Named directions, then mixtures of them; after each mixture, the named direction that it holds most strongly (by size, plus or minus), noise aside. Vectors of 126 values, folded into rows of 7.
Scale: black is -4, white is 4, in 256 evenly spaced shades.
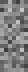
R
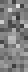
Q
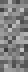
R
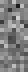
Q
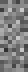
R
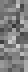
Q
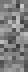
Q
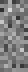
R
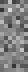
R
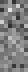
Q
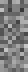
R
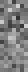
Q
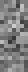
Q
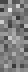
Q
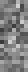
Q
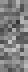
R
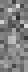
Q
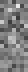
Q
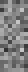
R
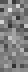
Q
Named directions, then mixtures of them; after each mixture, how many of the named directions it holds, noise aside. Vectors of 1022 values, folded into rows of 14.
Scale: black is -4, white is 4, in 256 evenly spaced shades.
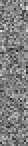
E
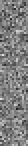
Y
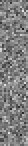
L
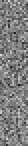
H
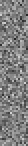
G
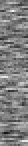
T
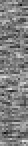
two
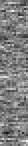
two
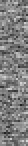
three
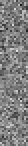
one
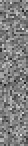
one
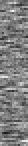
one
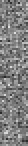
two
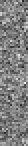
three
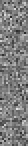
one
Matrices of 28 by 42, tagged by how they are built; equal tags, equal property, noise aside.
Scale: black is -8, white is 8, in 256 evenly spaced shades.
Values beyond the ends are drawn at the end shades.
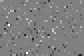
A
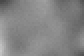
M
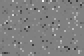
A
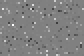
A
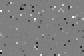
A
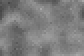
M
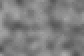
M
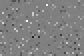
A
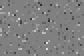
A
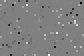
A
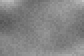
M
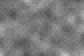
M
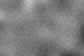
M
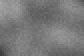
M
